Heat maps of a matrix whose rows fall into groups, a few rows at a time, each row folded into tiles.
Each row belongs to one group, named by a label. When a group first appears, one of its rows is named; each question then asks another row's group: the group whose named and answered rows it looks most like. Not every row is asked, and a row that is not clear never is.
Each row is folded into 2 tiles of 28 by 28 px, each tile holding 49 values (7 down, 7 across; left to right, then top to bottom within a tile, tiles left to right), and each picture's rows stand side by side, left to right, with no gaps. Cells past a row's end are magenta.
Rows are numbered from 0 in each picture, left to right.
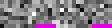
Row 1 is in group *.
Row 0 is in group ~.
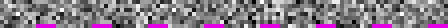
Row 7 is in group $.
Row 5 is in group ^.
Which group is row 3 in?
*
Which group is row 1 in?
*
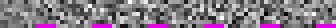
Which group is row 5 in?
~
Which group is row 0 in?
~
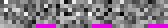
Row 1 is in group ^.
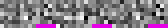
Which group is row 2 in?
~
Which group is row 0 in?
~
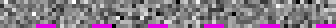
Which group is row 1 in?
$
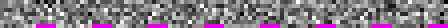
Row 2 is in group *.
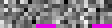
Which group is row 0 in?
*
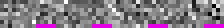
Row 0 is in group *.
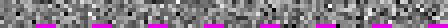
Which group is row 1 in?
^
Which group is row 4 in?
~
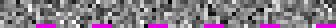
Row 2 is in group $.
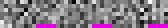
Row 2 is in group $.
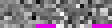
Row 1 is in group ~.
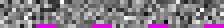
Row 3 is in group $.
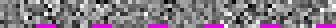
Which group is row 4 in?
~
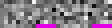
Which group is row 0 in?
^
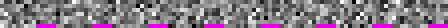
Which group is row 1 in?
^
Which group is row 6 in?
*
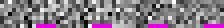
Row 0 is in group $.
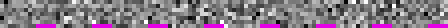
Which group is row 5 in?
~
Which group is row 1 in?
^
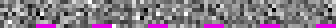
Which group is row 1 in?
^
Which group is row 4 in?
~
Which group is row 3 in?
*
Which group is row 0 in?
*
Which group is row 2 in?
~
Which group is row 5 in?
~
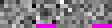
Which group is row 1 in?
^
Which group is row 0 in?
*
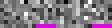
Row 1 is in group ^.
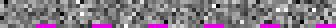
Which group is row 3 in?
*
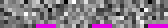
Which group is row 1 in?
$
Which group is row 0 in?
~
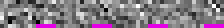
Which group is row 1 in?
~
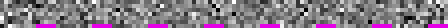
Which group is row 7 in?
~
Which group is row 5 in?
*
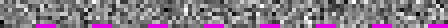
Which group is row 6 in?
$
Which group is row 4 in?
^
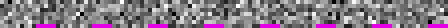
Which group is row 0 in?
$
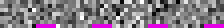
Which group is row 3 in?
$
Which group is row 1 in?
~
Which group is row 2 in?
$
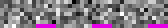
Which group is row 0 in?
*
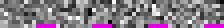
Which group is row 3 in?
$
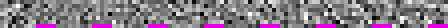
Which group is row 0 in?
~
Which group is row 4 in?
~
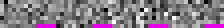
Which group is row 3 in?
$
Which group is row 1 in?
~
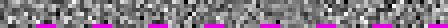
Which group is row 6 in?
$
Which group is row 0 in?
^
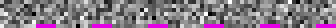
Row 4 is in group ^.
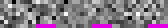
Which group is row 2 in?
~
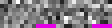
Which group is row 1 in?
^
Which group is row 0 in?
$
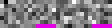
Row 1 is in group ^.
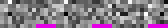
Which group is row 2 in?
^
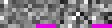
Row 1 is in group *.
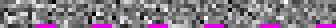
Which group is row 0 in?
^
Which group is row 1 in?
*
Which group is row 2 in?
^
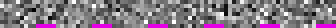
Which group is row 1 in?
$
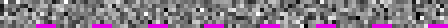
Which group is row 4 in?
~
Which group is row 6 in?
~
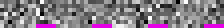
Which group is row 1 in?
*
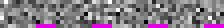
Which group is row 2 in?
*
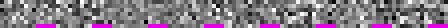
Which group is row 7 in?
^
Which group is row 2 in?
*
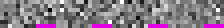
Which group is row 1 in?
*
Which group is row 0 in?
~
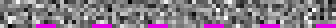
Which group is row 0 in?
^
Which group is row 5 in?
$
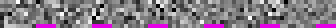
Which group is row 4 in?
~
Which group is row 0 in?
$
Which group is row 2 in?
~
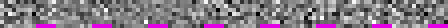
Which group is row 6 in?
^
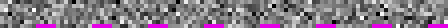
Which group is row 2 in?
^
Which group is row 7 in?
~
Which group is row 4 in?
*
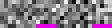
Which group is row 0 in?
^
